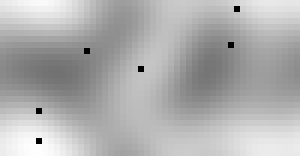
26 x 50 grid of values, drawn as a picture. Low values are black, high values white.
Six lone cells stand out, each far lower than its neighbours. On average the colour sits 70% of the way up the scale. A few values lie far out on both sides of the bulk.
